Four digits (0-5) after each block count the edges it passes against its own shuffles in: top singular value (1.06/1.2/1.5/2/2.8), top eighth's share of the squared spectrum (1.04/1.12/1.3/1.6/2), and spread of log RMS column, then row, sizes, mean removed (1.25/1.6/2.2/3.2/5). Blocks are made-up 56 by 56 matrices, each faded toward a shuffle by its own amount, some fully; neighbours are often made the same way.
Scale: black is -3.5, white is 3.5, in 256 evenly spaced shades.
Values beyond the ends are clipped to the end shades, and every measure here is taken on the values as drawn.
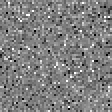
2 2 0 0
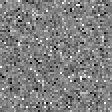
1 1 0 0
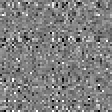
4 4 2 2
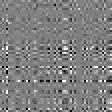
5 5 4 4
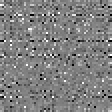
4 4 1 3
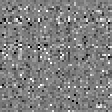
4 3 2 2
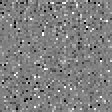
2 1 0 0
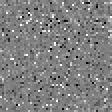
2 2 0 0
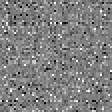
4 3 1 1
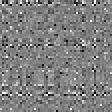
5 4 2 3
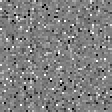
1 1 0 0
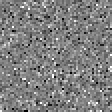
0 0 0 0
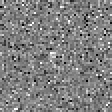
2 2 0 0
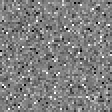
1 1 0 0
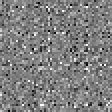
3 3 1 2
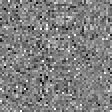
3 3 1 1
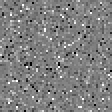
1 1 0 0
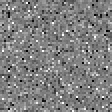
2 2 1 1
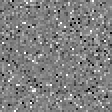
0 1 0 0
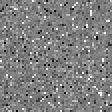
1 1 0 0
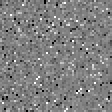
0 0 0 0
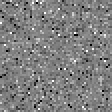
0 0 0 0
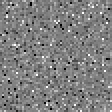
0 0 0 0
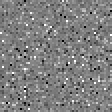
2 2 1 0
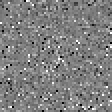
1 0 0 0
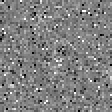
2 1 1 0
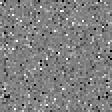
1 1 0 0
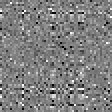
4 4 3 2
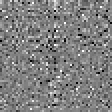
4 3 2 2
